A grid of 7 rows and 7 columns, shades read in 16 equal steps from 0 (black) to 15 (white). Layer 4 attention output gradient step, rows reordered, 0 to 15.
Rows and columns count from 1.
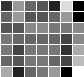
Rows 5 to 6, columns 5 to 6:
7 3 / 6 4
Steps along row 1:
up down down down up down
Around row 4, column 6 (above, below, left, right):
7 3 6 8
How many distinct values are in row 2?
4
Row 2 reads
6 9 5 5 6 9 0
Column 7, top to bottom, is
0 0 8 8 10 11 15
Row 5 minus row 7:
-3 2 1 0 -2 3 -5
